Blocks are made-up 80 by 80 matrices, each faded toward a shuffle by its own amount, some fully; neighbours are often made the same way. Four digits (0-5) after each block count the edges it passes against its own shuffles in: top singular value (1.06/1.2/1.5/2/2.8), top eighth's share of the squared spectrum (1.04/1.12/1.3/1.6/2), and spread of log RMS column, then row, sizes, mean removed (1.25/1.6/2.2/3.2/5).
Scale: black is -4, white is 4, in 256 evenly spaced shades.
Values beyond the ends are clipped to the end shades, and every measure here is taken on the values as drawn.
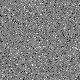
0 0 0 0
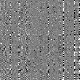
4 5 3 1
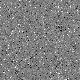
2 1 0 0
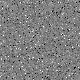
1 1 0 0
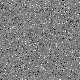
0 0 0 0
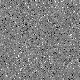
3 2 0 0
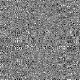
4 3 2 2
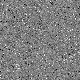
0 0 0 0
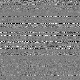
4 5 0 4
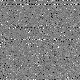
3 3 0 2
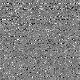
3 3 0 3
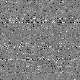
3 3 0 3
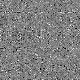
3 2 0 2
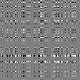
5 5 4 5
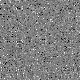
3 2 0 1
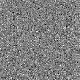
3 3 1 1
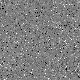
0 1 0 0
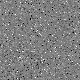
0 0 0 0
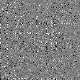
2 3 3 2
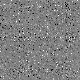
2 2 1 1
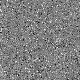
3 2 0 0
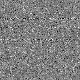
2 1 0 2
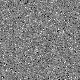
1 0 0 0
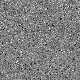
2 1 0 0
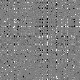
4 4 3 2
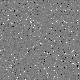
2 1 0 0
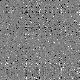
4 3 2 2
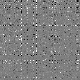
4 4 3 3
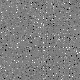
3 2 1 1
